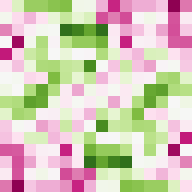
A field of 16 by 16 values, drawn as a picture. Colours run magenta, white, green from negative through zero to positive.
A half turn leaves it unchanged. No single row or column stands out from its neighbours. The values follow a bell shape. Overall the values sit about 50% of the way up the scale. No overall slope runs across the table.
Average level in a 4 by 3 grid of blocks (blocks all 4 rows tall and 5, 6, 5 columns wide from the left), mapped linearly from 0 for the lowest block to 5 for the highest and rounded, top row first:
450
555
555
054
